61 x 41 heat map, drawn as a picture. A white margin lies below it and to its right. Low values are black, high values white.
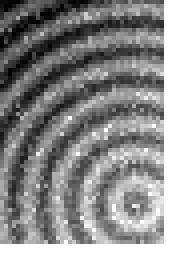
Mirror symmetry: none. Slope: up to the bottom right. Rings: centred on the bottom right. Ninth with the lowest average: top left. Ninth with the highest average: bottom right. Histogram: bell-shaped.
